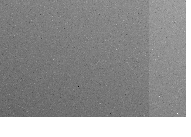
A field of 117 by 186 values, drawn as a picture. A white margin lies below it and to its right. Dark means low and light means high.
A vertical seam about 80% of the way across splits the table, and the right part is higher. There are no regular stripes. On average the colour sits 50% of the way up the scale. Values rise toward the top right. Neither half mirrors the other.
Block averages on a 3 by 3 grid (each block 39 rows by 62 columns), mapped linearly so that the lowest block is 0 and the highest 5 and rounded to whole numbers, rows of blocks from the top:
235 / 124 / 013
